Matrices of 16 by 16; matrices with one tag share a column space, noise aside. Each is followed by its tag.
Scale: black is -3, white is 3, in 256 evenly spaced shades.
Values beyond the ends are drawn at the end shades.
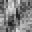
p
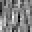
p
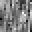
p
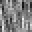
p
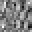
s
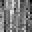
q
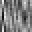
p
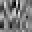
s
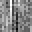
q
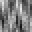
p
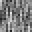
p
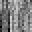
q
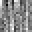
q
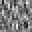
s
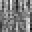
q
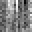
q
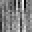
q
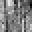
q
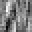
p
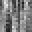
q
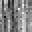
q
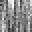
q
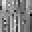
q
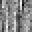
q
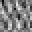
s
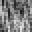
p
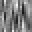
p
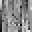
q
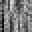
q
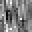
p
